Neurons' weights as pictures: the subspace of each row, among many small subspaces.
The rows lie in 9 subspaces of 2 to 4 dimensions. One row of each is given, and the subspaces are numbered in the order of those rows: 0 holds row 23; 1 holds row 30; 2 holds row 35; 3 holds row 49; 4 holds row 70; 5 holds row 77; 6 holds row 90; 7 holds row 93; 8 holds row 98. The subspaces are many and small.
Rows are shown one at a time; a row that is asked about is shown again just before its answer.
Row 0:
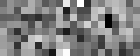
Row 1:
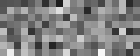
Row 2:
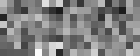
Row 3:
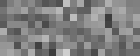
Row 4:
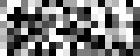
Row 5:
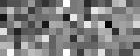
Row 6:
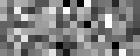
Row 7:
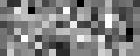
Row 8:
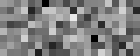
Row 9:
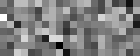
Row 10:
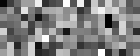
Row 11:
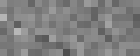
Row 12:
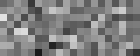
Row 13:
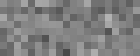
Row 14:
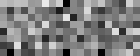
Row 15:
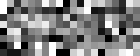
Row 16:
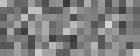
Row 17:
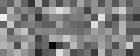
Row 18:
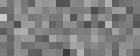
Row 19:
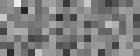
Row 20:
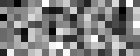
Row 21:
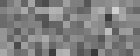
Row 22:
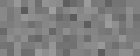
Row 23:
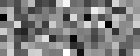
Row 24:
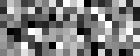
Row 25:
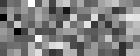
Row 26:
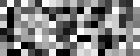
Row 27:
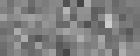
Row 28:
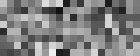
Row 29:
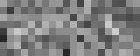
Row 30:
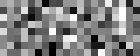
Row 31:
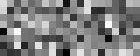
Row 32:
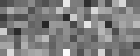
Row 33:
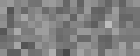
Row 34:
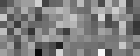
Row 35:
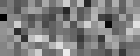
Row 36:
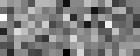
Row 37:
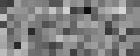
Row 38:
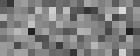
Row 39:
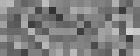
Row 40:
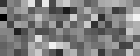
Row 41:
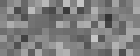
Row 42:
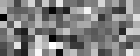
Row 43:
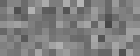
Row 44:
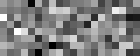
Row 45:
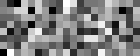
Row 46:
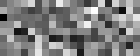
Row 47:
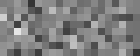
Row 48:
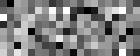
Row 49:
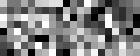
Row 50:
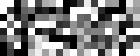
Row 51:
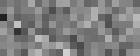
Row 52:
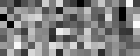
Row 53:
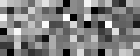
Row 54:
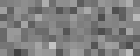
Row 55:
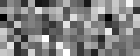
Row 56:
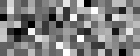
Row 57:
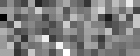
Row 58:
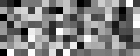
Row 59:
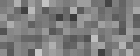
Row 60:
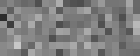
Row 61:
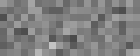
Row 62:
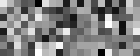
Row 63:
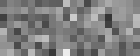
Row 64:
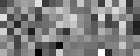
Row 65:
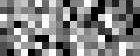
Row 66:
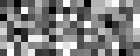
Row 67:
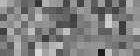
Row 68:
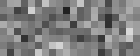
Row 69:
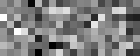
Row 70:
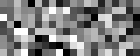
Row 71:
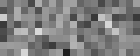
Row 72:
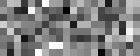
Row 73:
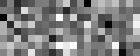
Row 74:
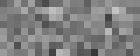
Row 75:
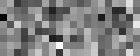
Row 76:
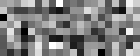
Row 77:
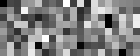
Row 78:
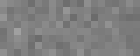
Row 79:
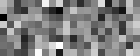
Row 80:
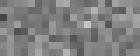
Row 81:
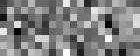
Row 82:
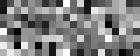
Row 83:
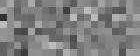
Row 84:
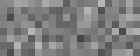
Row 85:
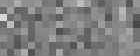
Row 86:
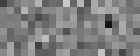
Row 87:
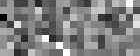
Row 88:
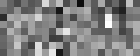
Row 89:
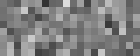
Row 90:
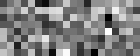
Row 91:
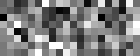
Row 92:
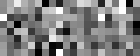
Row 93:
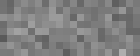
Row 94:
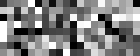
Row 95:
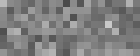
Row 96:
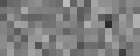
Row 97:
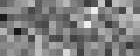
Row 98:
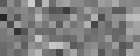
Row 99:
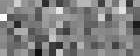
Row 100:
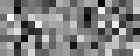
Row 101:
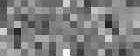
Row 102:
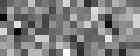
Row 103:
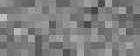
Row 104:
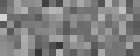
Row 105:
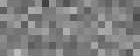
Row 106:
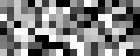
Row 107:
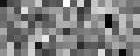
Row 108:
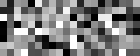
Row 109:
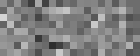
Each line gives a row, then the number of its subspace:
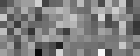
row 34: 5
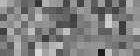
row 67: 5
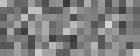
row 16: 8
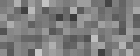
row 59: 1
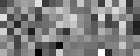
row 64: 5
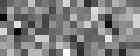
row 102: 4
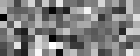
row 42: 4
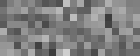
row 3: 3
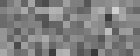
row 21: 6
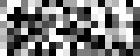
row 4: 2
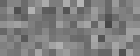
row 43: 1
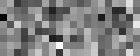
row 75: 6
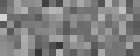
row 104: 3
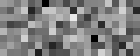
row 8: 1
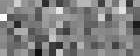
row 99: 2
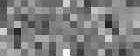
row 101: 4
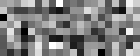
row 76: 0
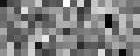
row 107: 5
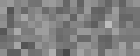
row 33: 8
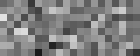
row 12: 8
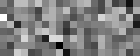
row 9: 6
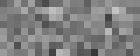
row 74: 6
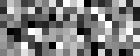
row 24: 7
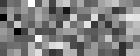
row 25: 8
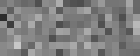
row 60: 1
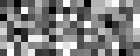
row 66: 1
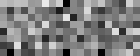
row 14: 0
